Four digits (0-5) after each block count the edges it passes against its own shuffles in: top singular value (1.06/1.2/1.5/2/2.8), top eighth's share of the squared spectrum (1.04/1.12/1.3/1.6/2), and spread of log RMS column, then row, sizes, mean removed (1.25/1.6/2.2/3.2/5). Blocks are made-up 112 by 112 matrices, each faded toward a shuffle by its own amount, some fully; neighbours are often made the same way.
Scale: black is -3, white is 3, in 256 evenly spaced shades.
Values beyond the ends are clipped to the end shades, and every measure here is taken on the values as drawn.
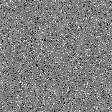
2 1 0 0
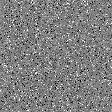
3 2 1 0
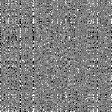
5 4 3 2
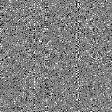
4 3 3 1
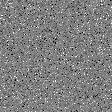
0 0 0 0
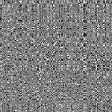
5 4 3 3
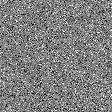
2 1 0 0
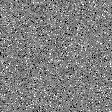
3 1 0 0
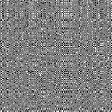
5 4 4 3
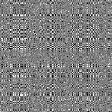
5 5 4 4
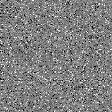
4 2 1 1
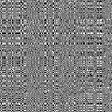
5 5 4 4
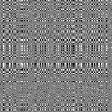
5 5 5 5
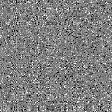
4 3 1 2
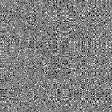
5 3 3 3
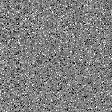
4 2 1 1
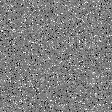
2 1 0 0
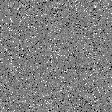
3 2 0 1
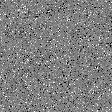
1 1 0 0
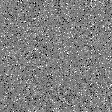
3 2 1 0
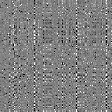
5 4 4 2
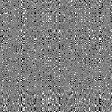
5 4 4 3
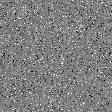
2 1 1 0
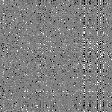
5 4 3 2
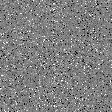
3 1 0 0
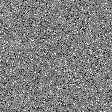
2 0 0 0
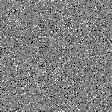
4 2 1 1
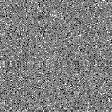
4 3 2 1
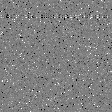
3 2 0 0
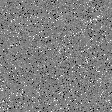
0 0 0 0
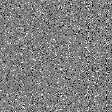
3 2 2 0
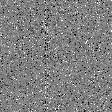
2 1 1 0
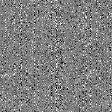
3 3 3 1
